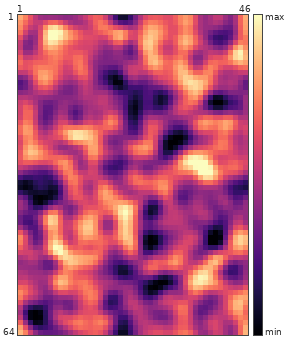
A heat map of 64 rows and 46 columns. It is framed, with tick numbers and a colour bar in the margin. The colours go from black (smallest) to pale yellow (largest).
Lone odd cells: none. Grain: blotchy. Slope: none. Histogram: bell-shaped.
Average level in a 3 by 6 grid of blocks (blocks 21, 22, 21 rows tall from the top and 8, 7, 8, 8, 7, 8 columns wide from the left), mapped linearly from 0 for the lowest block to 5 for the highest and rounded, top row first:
431252 / 143222 / 151033
